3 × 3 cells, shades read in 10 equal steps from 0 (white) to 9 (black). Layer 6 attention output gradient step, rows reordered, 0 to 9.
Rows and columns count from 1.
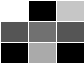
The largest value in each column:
9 9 9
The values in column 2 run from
3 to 9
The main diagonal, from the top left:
0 5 9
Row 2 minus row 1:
6 -4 4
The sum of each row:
11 17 21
